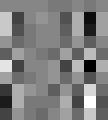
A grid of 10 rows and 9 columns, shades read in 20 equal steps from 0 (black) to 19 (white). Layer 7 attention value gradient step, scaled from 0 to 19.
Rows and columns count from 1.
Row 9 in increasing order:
2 5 6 9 9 9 13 13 19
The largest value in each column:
17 13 11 11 11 13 14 19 13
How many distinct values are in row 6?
7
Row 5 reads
7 12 10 9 8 12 7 14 8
